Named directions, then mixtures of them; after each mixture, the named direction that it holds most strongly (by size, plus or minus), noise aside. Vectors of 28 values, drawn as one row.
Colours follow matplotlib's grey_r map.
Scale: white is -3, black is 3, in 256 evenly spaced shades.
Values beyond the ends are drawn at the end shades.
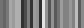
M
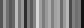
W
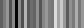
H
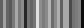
W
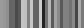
M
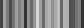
W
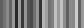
H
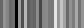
H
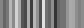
M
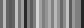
W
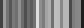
W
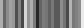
W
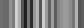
M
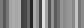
M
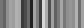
M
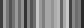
W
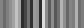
M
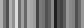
H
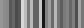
M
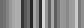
M
